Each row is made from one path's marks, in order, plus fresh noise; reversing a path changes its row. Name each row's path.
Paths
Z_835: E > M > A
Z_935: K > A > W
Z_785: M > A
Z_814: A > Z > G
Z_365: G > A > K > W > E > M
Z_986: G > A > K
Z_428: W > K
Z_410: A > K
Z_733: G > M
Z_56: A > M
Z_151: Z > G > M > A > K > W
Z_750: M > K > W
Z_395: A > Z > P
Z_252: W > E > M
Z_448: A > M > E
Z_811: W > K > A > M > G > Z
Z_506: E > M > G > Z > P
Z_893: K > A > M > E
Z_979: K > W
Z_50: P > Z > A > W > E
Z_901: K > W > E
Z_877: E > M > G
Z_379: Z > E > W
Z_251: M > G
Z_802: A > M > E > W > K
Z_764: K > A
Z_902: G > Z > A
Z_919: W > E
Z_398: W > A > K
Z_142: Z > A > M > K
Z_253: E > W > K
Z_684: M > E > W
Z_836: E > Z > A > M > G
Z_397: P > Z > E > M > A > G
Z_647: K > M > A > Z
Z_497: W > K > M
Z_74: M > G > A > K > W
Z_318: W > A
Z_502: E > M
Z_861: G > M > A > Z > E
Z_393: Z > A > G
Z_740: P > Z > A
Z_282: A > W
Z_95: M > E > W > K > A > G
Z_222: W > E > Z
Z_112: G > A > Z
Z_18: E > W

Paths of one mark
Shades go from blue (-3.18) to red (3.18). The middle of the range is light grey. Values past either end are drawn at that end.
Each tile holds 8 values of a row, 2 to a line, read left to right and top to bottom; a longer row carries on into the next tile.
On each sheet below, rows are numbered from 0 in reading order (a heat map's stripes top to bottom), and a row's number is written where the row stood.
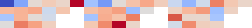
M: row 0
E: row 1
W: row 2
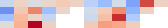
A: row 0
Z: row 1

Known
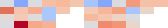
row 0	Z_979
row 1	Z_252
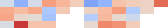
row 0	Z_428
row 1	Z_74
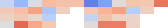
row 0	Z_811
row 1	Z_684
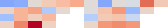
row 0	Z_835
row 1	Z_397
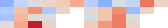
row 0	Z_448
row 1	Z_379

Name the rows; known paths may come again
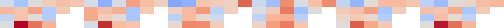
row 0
Z_935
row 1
Z_428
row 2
Z_74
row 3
Z_902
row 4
Z_811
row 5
Z_893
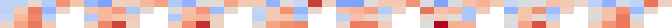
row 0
Z_393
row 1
Z_506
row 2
Z_836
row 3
Z_740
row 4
Z_95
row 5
Z_979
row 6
Z_282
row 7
Z_379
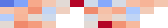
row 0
Z_251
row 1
Z_901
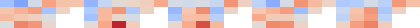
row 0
Z_252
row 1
Z_448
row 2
Z_395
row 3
Z_919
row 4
Z_142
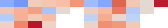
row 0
Z_877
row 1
Z_733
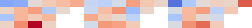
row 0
Z_835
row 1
Z_318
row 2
Z_785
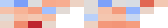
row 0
Z_18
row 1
Z_397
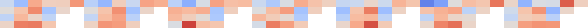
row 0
Z_365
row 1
Z_151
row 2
Z_497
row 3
Z_398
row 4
Z_814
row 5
Z_684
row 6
Z_50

